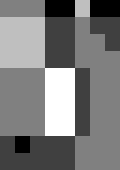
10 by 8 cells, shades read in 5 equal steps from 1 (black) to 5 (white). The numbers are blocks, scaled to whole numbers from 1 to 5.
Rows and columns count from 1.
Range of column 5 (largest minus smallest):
4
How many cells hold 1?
5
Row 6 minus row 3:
-1 -1 -1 3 3 -1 0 1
